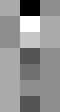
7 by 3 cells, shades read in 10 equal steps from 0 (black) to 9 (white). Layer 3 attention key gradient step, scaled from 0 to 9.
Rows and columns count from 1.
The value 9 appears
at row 2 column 2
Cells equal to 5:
8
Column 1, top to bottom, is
6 5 5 6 6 6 6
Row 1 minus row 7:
0 -3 0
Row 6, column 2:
5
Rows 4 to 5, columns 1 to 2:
6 3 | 6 4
